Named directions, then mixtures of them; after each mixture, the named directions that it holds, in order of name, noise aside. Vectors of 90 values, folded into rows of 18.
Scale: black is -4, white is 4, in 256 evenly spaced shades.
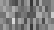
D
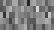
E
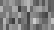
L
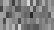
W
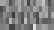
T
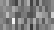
D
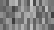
D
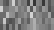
L, W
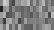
T, W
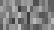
L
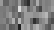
L, W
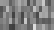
T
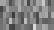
T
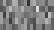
E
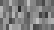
L, T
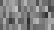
E, L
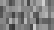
T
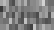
T, W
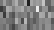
E, T
